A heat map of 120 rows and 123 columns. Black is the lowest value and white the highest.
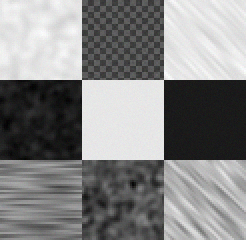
The table splits into 3 rows of 3 panels. Panel 1,1: very high, blotchy, faint in contrast. Panel 1,2: low, checkered. Panel 1,3: very high, slanting down to the right, faint in contrast. Panel 2,1: very low, blotchy, faint in contrast. Panel 2,2: very high, flat. Panel 2,3: very low, flat. Panel 3,1: middling, streaked across. Panel 3,2: low, blotchy. Panel 3,3: high, slanting down to the right.
